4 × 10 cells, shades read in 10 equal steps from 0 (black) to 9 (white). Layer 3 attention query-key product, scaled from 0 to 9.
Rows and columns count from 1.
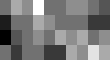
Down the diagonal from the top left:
4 4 4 4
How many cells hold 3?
2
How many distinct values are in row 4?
5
